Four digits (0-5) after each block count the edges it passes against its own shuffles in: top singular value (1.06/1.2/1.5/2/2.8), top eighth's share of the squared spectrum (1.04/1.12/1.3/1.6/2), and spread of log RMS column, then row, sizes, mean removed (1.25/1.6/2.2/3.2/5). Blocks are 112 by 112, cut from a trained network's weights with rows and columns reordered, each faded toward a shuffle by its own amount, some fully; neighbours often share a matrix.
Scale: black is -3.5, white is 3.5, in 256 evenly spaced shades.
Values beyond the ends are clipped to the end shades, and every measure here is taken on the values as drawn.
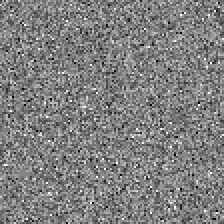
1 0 0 0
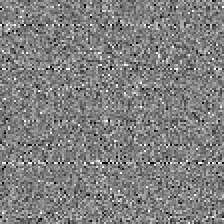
4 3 1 3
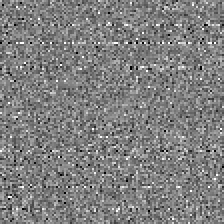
3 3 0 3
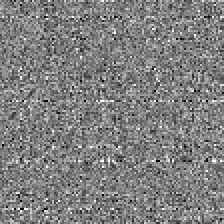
4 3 2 3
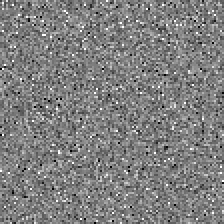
1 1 0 0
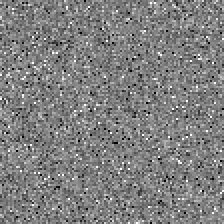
0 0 0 0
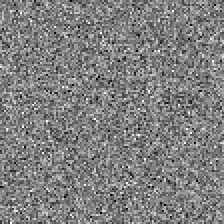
0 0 0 0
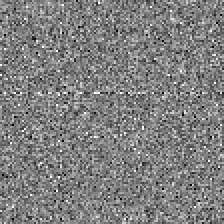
3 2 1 1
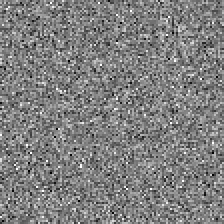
2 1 0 0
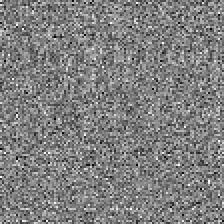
4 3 2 2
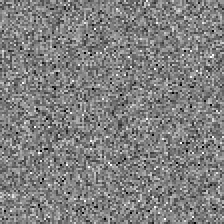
0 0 0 0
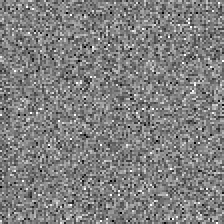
2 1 0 1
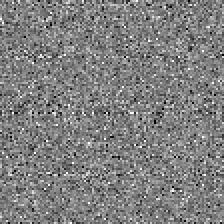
4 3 0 2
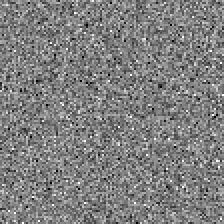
0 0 0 0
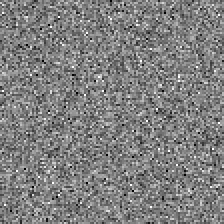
0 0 0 0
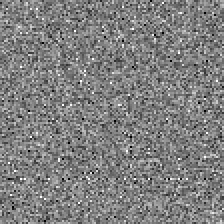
2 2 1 1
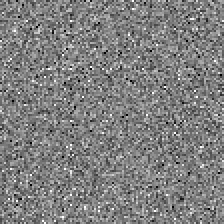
2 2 0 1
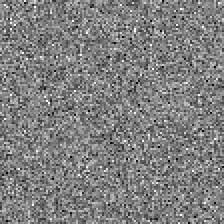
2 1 0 0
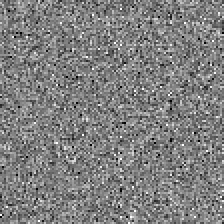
3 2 1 0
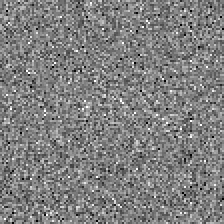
2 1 1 0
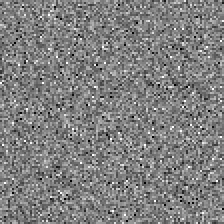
1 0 0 0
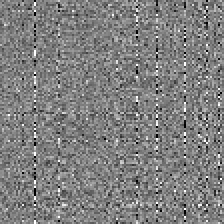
4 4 4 2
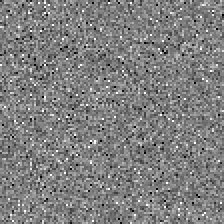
1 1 1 0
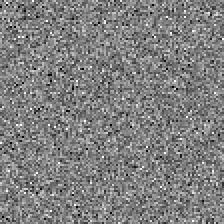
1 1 0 0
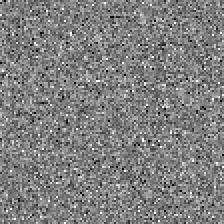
2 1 0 0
